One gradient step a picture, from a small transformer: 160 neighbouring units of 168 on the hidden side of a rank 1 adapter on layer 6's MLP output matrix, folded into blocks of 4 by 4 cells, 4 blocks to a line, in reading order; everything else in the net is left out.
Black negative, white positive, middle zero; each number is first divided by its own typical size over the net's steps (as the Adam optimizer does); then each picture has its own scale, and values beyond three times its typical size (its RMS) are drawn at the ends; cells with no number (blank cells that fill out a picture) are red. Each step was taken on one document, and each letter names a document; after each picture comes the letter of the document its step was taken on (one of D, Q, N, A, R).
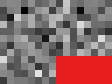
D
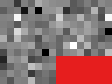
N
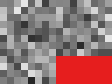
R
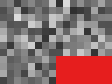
D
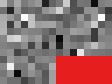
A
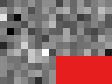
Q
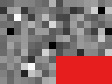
Q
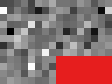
N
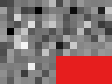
N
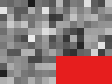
R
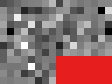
N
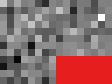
A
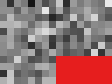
R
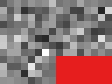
Q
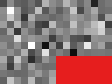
A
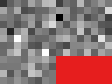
Q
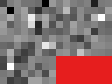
A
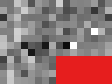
N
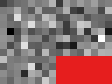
Q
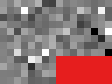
Q
